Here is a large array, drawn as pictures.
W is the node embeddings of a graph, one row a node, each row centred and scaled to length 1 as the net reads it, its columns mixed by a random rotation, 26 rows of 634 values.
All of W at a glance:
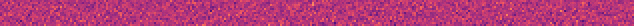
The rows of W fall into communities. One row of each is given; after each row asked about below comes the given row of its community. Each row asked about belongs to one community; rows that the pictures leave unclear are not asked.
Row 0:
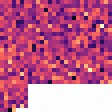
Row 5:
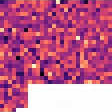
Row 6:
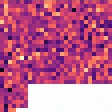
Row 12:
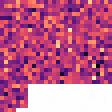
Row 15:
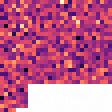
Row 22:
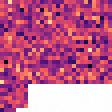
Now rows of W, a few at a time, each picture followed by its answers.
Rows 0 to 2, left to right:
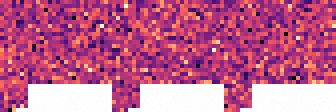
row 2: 5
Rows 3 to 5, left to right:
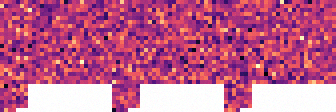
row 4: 22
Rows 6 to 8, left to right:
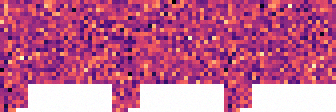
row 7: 5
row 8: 6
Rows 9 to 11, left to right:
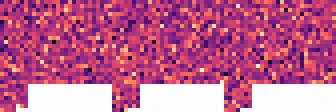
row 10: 0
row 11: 5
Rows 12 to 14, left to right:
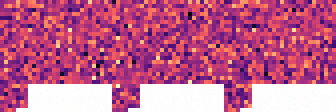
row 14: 12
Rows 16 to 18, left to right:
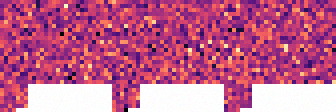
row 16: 6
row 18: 0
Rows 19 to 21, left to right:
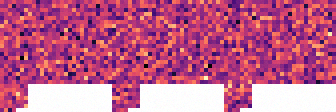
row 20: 12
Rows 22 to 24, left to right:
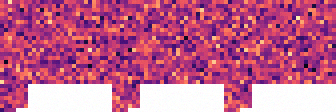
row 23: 15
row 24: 15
